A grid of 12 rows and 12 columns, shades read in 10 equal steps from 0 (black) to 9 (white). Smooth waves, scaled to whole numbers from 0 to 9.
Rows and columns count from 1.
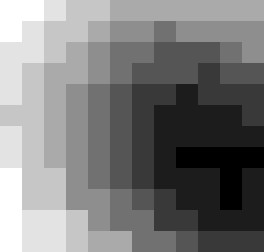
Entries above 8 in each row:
2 1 0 0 0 0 0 0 1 1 1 1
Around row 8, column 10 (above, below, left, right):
1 1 0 0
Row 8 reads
8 7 6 5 4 3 2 1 0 0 0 0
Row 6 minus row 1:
-2 -2 -2 -2 -3 -3 -4 -5 -5 -5 -5 -4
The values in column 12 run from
0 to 6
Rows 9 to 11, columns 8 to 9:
1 1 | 2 1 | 2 2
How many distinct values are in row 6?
7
